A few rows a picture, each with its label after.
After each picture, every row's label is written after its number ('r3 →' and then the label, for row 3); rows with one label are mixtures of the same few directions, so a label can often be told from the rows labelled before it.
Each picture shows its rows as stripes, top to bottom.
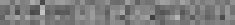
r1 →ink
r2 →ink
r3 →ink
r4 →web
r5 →ink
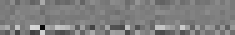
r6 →ink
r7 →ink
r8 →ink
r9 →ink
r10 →web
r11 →ink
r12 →ink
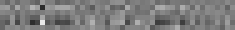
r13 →ink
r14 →ink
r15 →web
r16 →ink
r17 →ink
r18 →web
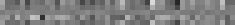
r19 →web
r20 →web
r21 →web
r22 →ink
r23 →web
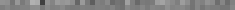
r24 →ink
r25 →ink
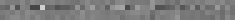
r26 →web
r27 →ink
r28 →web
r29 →web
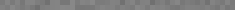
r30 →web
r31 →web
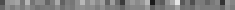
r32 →web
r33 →web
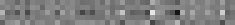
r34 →web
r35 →ink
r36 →web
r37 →web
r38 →web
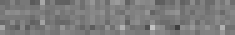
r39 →ink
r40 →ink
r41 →web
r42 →ink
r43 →ink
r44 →web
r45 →web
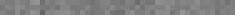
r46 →ink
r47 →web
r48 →ink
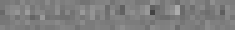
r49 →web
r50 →web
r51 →web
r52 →ink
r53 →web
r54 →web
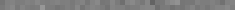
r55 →web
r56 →ink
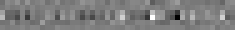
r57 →web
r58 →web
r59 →web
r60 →web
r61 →ink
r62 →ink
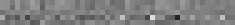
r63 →ink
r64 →ink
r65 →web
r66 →web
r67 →ink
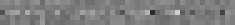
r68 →ink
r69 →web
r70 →web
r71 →ink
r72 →ink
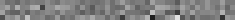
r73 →web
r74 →ink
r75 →web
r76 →web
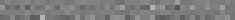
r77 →web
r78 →web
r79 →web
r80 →ink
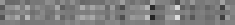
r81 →web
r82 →web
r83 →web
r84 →web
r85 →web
